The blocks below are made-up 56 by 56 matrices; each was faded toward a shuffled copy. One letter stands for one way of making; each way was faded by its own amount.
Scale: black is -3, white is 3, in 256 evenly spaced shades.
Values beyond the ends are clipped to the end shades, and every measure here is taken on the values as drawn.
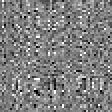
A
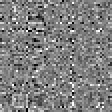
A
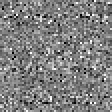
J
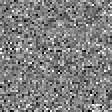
J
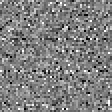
J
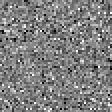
J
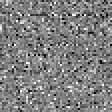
J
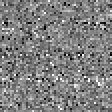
J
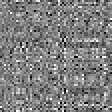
A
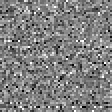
J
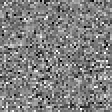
J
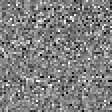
J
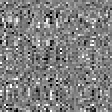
A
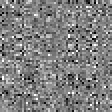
A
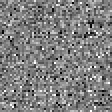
J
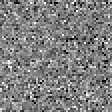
J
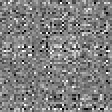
A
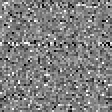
J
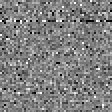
J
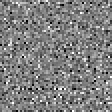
J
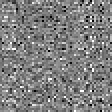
A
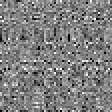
A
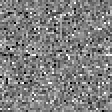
J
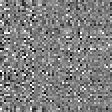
A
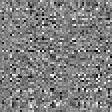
A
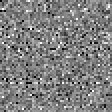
J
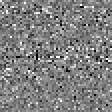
J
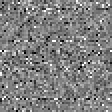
J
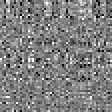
A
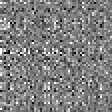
A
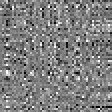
A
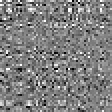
A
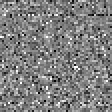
J
